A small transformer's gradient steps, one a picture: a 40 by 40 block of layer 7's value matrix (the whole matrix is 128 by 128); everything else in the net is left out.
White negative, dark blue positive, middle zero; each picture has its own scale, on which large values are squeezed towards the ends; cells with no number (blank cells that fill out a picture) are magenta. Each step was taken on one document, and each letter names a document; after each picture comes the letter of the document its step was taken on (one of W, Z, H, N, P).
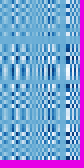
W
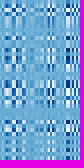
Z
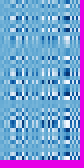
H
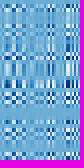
Z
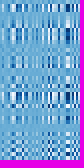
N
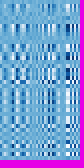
W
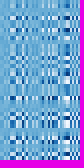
H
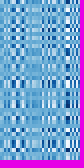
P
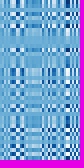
P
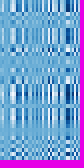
N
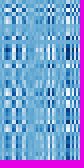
Z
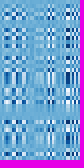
Z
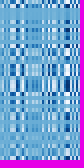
P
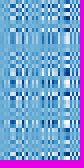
H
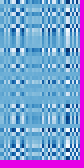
P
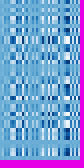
H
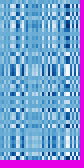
P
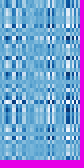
Z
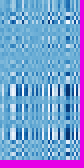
N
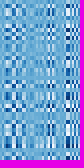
Z
